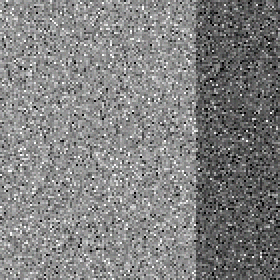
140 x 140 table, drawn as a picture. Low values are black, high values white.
Histogram: bell-shaped. Stripes: none. Seam: vertical, 70% of the way across, the left part higher.
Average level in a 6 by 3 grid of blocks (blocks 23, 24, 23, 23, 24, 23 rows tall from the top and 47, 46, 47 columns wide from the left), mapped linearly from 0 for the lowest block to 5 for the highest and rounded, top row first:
550
550
550
550
550
550
